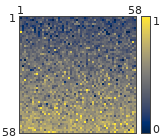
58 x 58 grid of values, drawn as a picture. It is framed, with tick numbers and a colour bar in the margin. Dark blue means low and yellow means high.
The field climbs toward the bottom. The texture is fine-grained noise. No regular stripes run through it.
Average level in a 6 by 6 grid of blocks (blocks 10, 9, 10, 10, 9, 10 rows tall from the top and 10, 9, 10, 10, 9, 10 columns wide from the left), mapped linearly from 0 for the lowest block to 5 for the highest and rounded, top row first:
000000
111111
222222
333333
444444
555555
